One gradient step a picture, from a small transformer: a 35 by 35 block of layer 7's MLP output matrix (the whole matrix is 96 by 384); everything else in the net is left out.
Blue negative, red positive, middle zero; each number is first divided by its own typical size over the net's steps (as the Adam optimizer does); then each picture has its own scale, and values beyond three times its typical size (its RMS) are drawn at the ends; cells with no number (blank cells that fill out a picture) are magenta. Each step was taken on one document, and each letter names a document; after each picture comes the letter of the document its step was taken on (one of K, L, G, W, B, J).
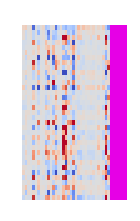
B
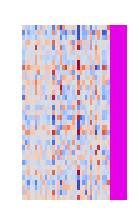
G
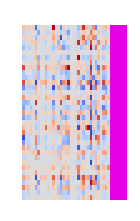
G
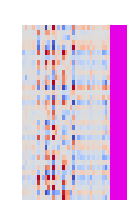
B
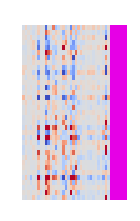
B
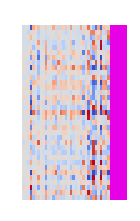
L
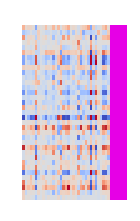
G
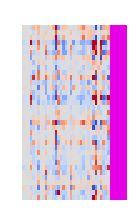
L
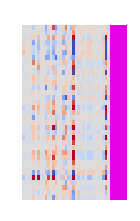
B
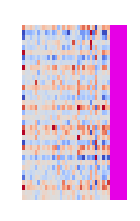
G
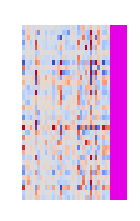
G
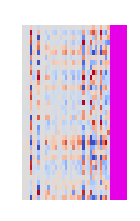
L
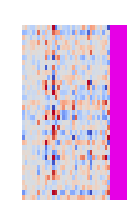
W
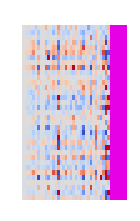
W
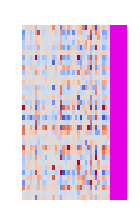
G
